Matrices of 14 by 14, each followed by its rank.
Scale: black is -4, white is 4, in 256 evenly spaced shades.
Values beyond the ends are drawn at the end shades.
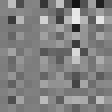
two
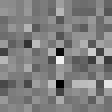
two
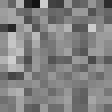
three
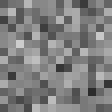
full rank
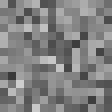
full rank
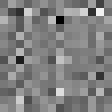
three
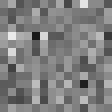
three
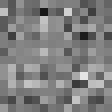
three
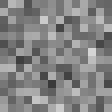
full rank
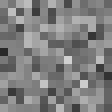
full rank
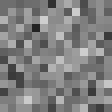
full rank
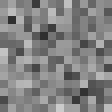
full rank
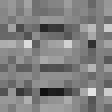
two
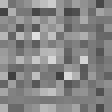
three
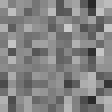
three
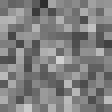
full rank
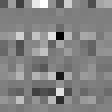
two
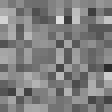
three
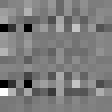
two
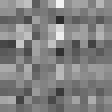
two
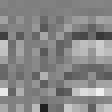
two
